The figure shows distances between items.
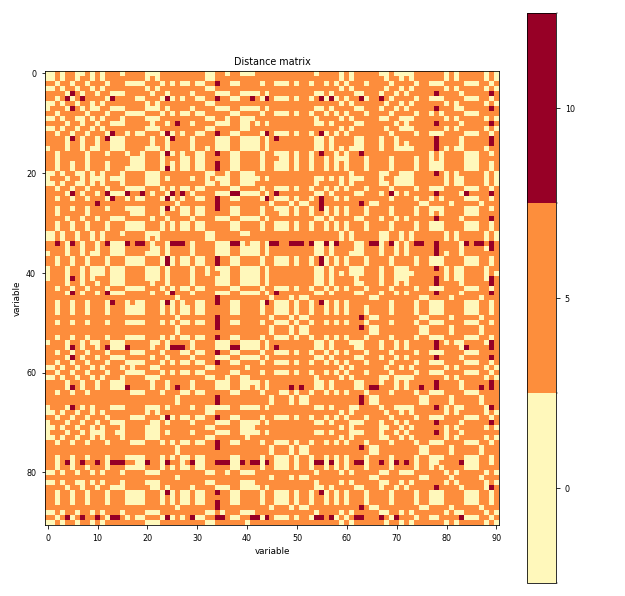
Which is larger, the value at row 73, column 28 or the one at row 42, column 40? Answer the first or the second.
the first
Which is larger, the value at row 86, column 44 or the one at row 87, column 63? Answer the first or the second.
the second
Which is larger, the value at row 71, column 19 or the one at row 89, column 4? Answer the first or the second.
the second
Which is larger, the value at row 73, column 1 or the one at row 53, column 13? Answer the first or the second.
the second
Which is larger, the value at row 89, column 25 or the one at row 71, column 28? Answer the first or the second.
the second
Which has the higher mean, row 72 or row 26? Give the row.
26
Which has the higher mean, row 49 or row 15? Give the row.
49
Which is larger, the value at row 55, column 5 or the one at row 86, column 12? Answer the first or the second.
the first
